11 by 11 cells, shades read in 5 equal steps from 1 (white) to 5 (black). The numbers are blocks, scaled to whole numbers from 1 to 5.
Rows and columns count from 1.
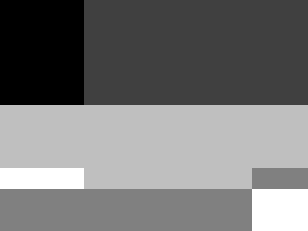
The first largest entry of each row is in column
1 1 1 1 1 1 1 1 10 1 1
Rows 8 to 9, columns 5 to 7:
2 2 2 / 2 2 2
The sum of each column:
38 38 38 34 34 34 34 34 34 31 31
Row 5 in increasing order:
4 4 4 4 4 4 4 4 5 5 5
